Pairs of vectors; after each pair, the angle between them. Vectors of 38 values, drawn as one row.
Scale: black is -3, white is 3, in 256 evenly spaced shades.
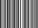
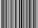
nearly opposite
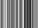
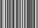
partly aligned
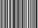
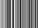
orthogonal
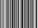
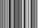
orthogonal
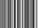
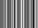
nearly parallel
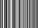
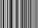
nearly opposite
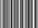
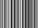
partly aligned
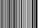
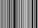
nearly parallel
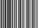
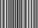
partly opposed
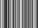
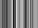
partly aligned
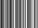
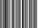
orthogonal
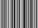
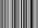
partly aligned
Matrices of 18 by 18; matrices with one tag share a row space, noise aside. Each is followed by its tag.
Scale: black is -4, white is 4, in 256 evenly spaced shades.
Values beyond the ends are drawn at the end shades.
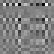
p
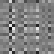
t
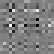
t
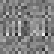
p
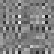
p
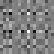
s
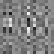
s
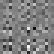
s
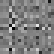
t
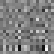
p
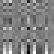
s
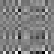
p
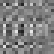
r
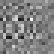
r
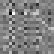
t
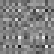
p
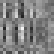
r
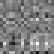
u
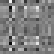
t
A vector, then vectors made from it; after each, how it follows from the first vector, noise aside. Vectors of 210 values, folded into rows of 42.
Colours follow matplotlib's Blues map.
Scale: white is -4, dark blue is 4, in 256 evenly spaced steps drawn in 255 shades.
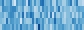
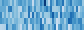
reversed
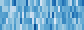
negated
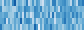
negated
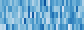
reversed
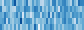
negated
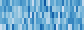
reversed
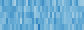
shrunk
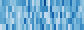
reversed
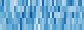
sign-scrambled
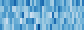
sign-scrambled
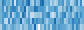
sign-scrambled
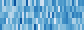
negated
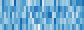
sign-scrambled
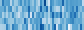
reversed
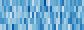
reversed
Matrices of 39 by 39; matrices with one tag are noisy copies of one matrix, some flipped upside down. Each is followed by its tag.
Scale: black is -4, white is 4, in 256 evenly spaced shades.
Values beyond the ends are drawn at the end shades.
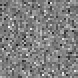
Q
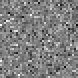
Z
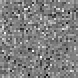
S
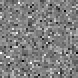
Z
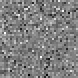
S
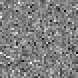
Z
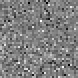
S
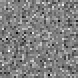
Q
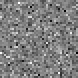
Z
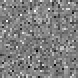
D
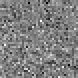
S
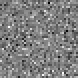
Q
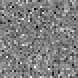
D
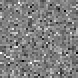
Z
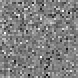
S
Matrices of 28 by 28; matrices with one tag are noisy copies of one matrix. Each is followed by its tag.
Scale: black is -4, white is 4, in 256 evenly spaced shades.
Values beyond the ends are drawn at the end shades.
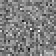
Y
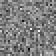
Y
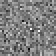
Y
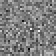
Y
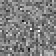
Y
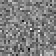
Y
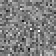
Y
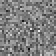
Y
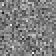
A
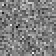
A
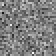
A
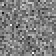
A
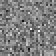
Y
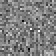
Y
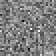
Y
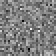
Y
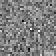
Y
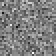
A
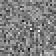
Y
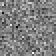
A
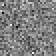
A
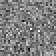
Y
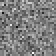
A
